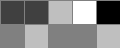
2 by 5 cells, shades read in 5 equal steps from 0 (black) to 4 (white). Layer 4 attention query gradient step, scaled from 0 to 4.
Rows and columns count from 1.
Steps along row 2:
up down same up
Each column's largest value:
2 3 3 4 3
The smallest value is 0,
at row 1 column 5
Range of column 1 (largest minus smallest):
1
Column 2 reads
1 3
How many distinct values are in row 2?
2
